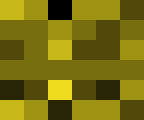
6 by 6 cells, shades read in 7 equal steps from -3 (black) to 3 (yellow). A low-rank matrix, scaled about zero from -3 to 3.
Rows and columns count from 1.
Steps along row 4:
same same same same same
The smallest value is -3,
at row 1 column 3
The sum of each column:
1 1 1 0 -2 0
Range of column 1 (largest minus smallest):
4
